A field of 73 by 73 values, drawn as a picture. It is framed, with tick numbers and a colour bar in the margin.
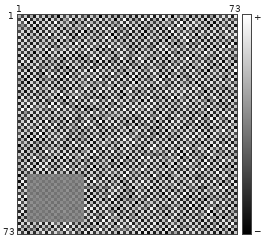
Slope: none. Grain: checkered. Histogram: two levels. Odd patch: calmer, in the bottom left.
